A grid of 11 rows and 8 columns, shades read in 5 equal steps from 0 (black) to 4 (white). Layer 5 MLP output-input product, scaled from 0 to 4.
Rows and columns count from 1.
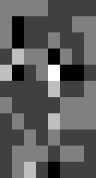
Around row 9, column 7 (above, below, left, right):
2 2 1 1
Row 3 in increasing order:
0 1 1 1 1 2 2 2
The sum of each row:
12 10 10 13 11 11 12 14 10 13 10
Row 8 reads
1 2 1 1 3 2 2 2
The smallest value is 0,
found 7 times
